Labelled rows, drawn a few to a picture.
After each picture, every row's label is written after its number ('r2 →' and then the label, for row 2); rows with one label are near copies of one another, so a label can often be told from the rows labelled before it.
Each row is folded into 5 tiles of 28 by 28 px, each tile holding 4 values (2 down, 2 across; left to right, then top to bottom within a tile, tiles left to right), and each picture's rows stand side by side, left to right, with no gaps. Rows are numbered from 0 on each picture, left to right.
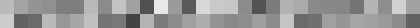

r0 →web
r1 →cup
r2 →web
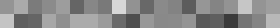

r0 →web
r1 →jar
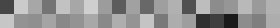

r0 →cup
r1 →jar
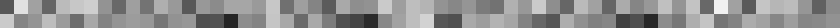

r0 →cup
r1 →jar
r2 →jar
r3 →web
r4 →jar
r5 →cup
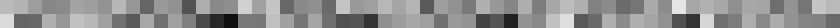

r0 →web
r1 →jar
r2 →jar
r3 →jar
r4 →web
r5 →web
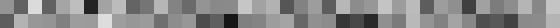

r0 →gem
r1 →jar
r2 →jar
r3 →jar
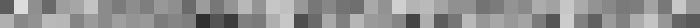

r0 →cup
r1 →jar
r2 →web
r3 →web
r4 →web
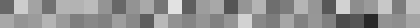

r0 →cup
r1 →gem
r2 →jar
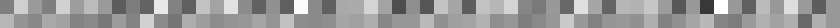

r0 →cup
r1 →cup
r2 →cup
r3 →cup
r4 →cup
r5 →cup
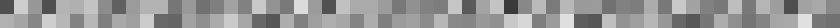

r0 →cup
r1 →web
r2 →cup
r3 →gem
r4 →web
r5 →gem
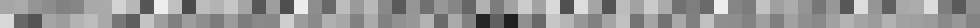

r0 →web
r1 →cup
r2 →cup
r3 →jar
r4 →cup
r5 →cup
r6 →cup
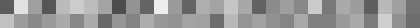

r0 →cup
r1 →cup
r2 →gem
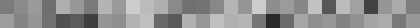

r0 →jar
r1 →web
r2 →gem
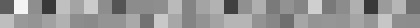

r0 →cup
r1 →gem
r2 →gem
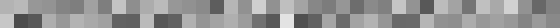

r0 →web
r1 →web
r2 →web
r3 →cup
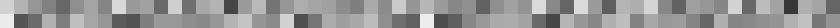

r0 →web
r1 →gem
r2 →web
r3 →web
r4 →cup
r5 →gem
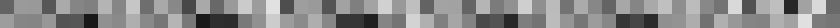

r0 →jar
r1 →jar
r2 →jar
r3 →jar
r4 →jar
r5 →gem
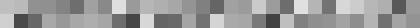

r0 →web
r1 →web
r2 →cup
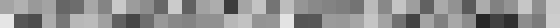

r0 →web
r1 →gem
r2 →web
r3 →jar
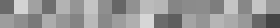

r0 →cup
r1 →web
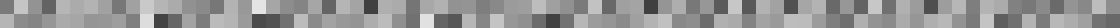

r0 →cup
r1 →web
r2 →gem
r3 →web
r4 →gem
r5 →gem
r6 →gem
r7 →web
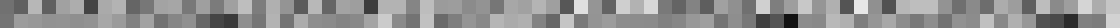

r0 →gem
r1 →jar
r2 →gem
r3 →web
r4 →cup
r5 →jar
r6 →cup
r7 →jar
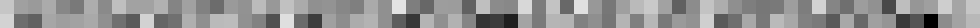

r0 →web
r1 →web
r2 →web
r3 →jar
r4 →cup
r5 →web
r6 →jar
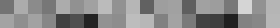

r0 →jar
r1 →jar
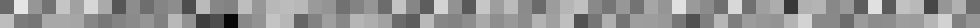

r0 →cup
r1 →jar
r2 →web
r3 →cup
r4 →web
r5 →gem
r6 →gem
